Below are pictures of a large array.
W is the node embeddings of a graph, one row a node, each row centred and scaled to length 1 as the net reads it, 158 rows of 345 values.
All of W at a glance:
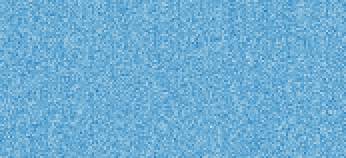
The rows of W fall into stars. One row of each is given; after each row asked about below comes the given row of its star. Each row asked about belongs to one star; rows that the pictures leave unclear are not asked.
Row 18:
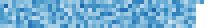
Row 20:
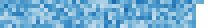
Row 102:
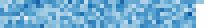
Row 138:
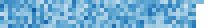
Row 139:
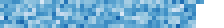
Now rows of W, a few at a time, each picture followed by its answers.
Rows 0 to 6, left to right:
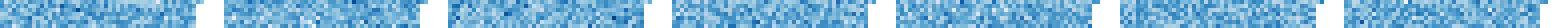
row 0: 139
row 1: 102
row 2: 20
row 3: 139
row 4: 139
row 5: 18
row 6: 139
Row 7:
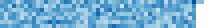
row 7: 138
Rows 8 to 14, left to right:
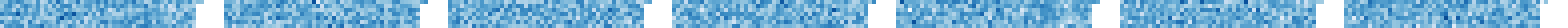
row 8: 102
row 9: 18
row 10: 139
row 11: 18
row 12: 102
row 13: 138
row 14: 102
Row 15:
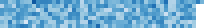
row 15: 102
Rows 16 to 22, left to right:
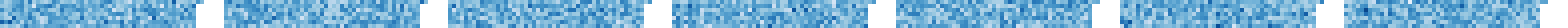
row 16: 139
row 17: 138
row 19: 18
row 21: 18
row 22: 102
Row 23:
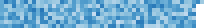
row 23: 138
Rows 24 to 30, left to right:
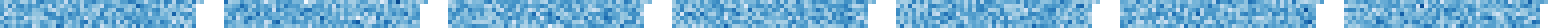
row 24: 102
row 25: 139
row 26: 102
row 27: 20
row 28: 18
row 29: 139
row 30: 20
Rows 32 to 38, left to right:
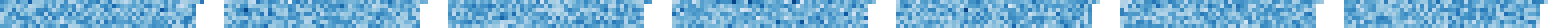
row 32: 139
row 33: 102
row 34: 18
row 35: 102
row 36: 20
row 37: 102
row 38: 20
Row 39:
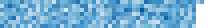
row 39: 20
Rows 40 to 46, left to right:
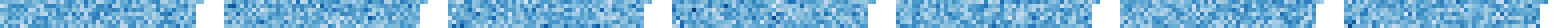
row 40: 20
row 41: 20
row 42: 18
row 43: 18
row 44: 18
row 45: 20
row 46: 18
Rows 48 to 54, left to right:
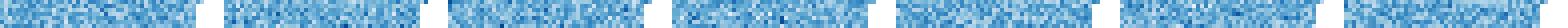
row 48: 102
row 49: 139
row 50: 138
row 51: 102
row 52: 139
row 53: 20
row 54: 139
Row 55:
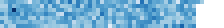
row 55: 102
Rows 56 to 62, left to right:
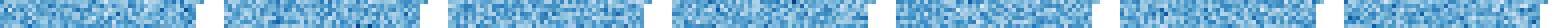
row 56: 139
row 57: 139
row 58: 18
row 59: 102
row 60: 138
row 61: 138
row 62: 139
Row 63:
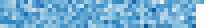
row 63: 18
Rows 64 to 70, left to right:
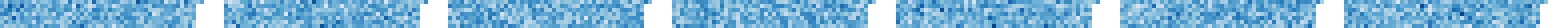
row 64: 20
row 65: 18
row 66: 138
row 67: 138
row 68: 18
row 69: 20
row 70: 20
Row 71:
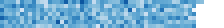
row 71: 138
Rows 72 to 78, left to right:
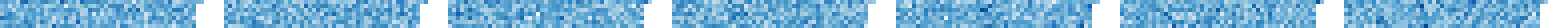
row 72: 138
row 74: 102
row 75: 20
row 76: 139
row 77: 138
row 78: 20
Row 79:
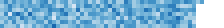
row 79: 20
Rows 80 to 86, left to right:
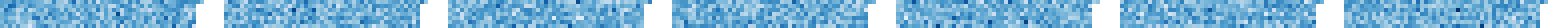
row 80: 20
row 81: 138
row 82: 139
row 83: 138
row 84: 102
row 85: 138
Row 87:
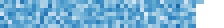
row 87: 138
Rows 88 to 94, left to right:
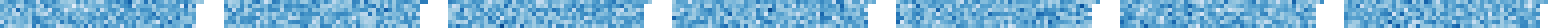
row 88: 20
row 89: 139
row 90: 138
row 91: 138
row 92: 18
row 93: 139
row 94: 138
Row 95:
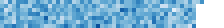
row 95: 18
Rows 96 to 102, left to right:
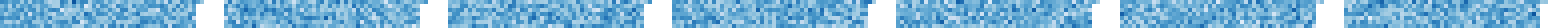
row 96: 138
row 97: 18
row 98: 139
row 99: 138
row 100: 138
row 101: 20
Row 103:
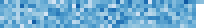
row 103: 20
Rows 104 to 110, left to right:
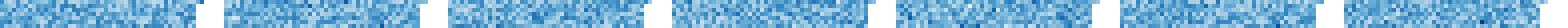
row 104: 139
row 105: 102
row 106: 138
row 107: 20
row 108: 20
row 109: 139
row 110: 102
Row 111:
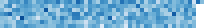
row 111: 102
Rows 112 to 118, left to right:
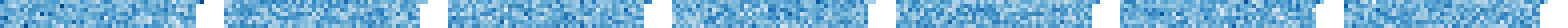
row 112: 139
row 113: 102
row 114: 139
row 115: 20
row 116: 139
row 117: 138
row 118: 138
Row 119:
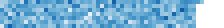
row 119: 102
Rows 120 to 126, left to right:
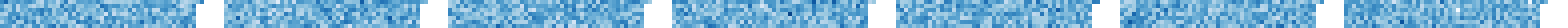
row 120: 138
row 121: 20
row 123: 20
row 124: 139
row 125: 18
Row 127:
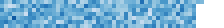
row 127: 139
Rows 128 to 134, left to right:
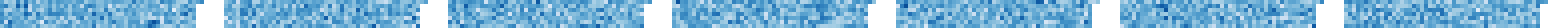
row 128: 18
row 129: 18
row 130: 18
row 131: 138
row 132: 20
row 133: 18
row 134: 138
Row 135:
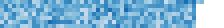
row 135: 20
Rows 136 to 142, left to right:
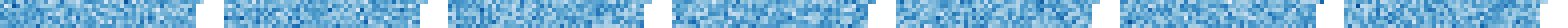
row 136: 138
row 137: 138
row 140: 20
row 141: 139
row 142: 138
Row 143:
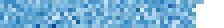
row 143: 138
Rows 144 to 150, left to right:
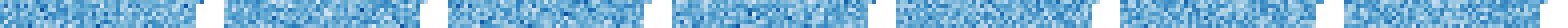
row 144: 18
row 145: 138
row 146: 20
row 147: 139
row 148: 20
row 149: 139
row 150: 138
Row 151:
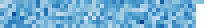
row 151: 102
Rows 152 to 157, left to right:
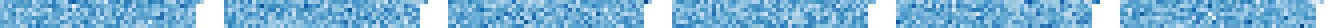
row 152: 20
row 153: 18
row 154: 138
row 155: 138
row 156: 139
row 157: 102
